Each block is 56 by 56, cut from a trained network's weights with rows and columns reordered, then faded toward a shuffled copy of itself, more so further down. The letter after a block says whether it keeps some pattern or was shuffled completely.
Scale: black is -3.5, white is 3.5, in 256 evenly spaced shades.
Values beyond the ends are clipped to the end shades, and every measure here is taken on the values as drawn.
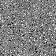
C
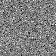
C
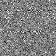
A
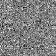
A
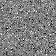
C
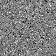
C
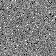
C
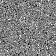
C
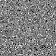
A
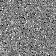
C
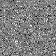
A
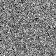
C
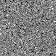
C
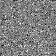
A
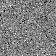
C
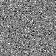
A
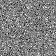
C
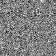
A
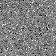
A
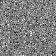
A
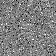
C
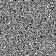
C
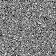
C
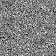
A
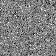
C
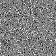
A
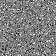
C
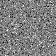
C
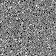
C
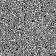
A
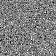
C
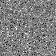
C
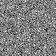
A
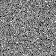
C
